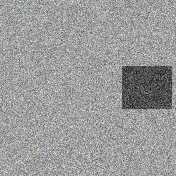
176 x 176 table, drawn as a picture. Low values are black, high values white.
Most values sit high, with a long tail of low ones. The middle right is the ninth with the lowest average. No regular stripes run through it. In the middle right lies a patch that is lower than the rest.
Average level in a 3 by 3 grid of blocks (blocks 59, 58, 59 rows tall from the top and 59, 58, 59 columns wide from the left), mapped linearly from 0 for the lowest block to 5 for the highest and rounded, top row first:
5 5 5 | 5 5 0 | 5 5 5
